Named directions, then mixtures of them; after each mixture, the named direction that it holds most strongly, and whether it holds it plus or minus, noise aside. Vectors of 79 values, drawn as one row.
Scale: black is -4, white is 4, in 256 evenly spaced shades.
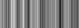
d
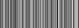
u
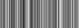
d, minus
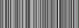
u, plus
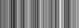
d, minus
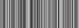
u, minus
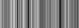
d, plus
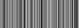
u, minus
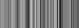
d, plus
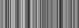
d, plus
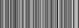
u, plus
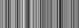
d, plus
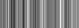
d, minus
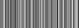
u, plus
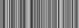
u, minus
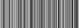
u, minus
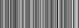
u, plus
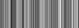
d, minus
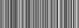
u, plus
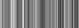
d, plus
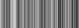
d, plus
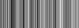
d, minus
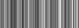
d, minus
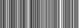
d, minus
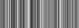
d, minus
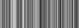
d, plus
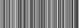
u, minus
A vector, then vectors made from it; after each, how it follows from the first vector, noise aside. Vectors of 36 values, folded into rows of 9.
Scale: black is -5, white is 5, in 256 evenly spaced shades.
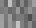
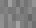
shrunk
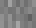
shrunk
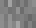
shrunk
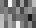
scaled up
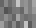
reversed
